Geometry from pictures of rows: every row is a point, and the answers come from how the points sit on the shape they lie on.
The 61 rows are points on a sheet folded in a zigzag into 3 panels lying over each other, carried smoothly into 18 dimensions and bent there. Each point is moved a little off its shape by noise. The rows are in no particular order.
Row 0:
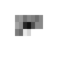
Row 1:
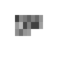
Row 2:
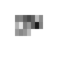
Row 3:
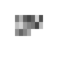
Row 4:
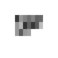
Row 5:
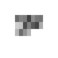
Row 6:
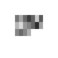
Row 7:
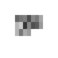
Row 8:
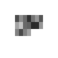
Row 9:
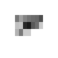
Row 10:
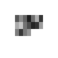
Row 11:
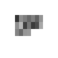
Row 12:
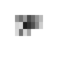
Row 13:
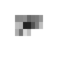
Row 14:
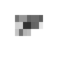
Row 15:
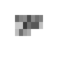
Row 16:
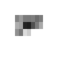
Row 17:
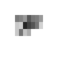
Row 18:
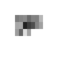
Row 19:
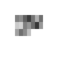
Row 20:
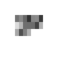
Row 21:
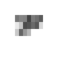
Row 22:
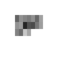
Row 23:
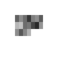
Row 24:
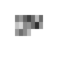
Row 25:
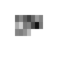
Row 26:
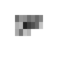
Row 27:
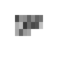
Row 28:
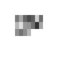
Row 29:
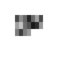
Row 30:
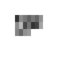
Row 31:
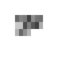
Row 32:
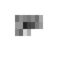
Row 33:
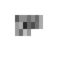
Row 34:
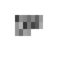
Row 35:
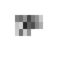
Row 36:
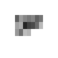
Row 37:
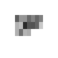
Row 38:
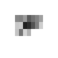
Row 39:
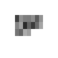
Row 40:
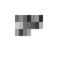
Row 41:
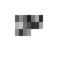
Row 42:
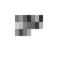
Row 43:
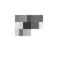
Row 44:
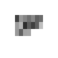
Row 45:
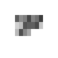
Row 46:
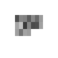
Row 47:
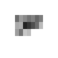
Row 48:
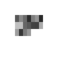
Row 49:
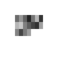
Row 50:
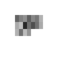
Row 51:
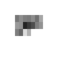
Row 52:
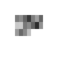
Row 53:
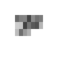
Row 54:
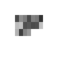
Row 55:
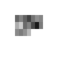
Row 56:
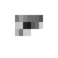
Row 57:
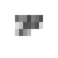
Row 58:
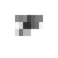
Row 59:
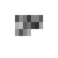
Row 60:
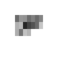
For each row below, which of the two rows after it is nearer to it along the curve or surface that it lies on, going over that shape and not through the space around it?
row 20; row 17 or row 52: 52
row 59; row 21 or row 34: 21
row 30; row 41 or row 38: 38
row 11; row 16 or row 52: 16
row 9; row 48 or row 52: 48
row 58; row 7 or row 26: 26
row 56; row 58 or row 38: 58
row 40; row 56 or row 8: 8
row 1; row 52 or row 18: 18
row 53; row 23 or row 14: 23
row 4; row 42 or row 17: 17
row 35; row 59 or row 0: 0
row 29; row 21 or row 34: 21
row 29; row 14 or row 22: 14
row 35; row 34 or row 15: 34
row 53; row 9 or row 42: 42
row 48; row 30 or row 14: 14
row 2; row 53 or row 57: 53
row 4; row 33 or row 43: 33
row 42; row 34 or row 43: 43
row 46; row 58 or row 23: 23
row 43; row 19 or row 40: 40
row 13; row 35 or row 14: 35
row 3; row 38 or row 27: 27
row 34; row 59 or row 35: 35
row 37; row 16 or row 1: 16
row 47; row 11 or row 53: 53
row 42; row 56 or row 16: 56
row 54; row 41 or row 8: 41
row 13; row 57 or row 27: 27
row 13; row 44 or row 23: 44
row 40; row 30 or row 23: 23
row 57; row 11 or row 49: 49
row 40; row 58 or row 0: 58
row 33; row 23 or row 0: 0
